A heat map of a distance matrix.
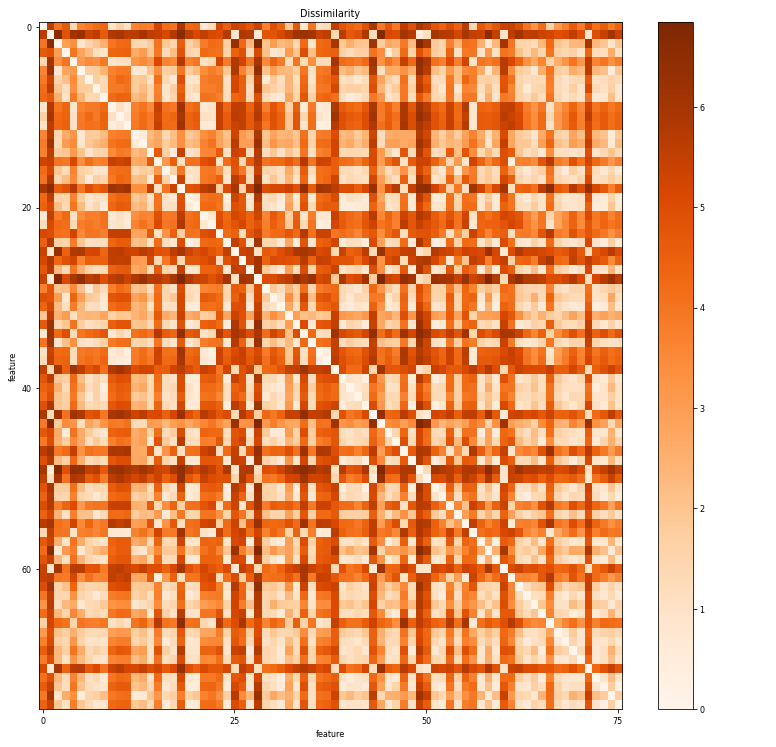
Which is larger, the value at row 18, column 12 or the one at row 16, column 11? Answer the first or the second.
the second
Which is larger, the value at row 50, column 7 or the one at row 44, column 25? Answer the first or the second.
the second
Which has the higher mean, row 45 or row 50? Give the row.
50
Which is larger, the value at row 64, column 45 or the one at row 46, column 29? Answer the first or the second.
the first
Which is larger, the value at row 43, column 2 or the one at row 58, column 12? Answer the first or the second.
the first
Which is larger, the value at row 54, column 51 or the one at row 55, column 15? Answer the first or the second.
the first
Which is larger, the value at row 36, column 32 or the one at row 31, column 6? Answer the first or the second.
the first
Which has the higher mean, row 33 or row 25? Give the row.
25
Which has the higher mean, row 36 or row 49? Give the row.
49
